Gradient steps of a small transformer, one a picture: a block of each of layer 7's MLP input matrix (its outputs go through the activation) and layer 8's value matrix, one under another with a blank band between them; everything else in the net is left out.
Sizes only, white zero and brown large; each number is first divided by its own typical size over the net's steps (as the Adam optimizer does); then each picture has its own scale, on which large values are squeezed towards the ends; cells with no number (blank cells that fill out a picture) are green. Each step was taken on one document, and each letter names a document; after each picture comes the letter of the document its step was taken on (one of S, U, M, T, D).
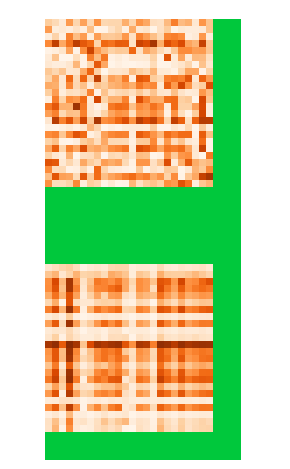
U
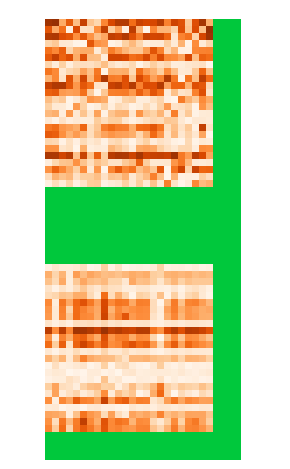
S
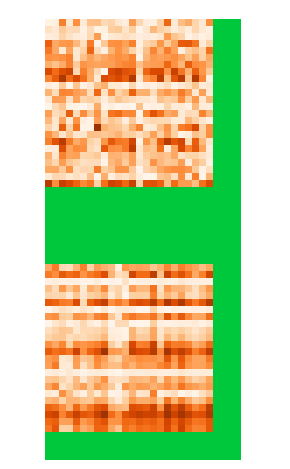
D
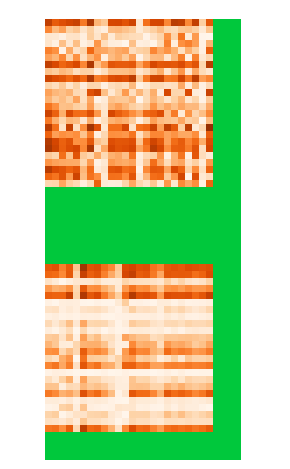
D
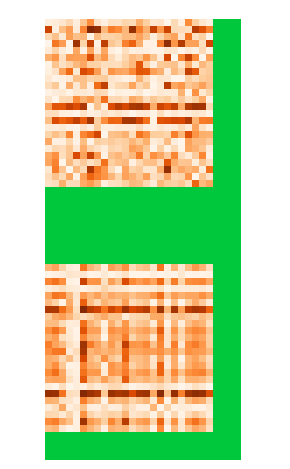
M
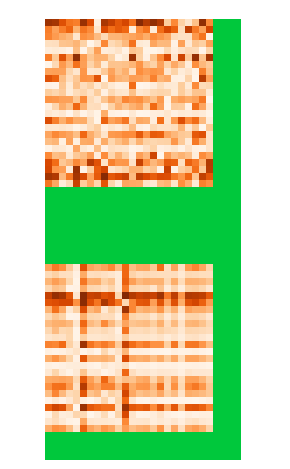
S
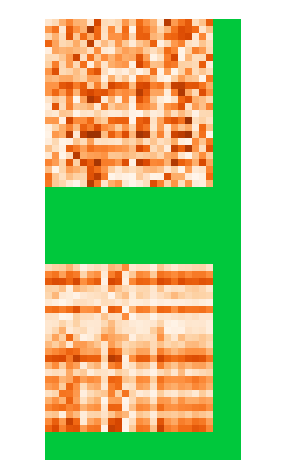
U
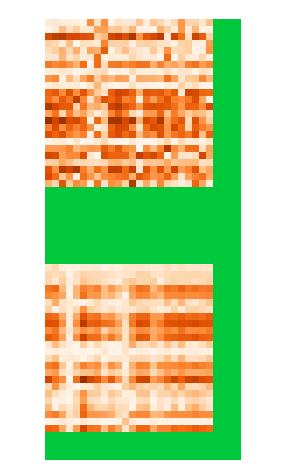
D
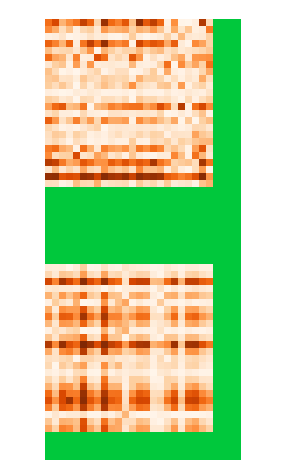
S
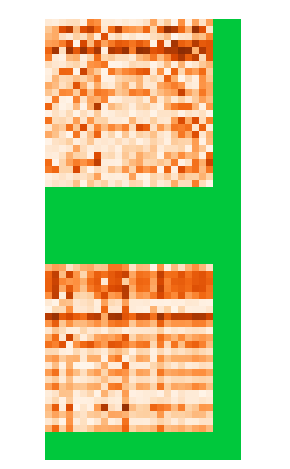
U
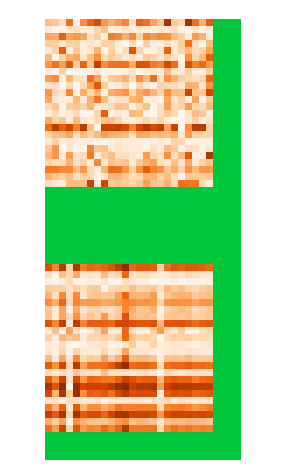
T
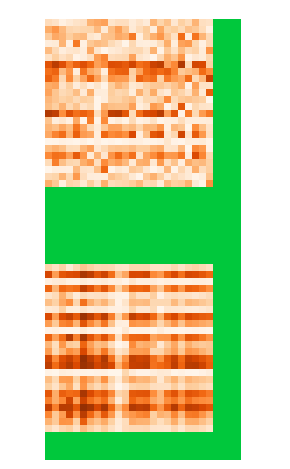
D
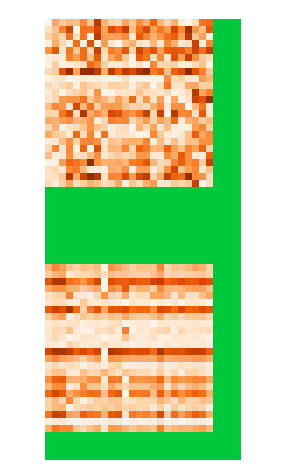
M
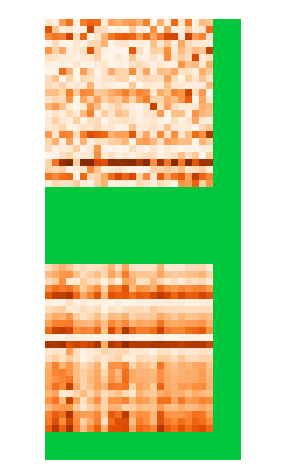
M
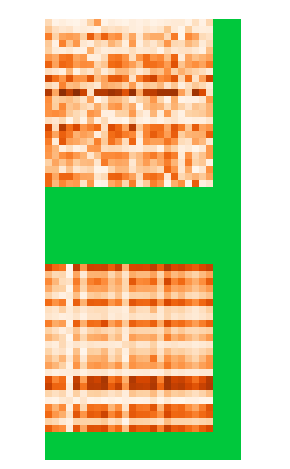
T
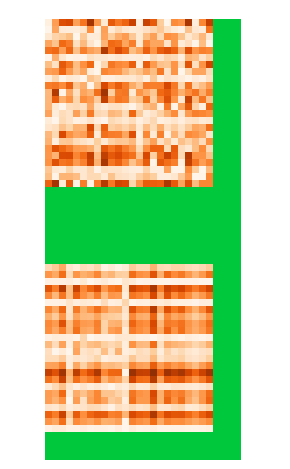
T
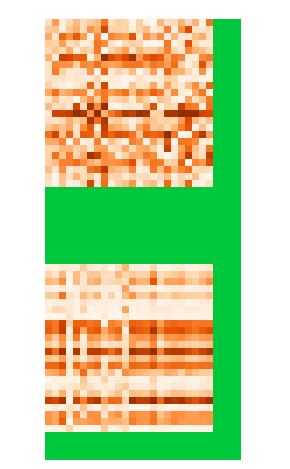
T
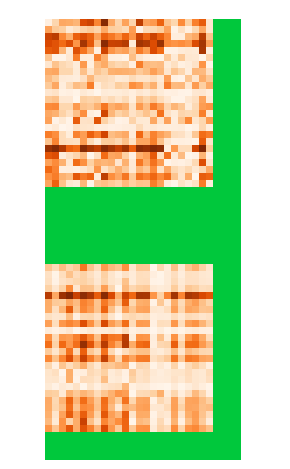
S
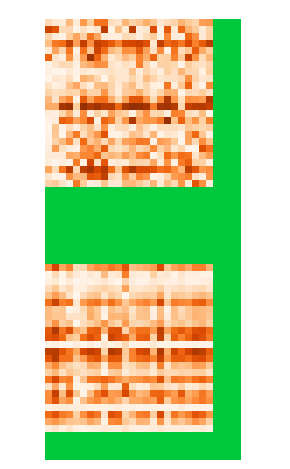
U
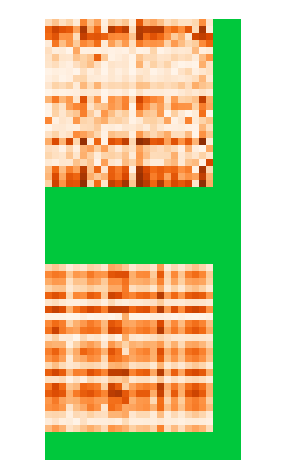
U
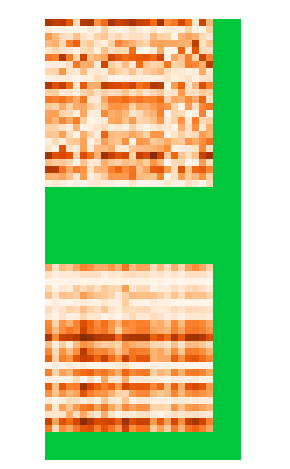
S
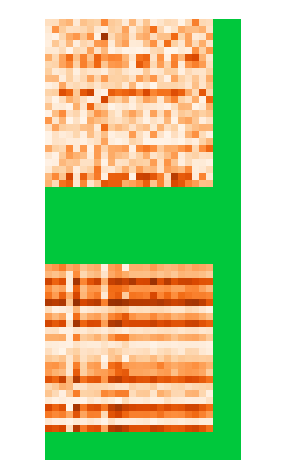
T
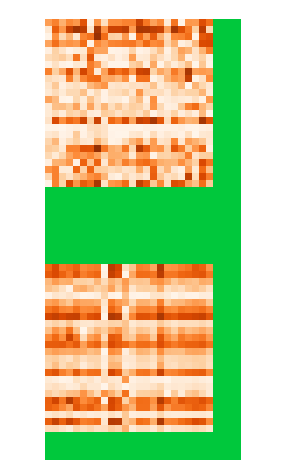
U
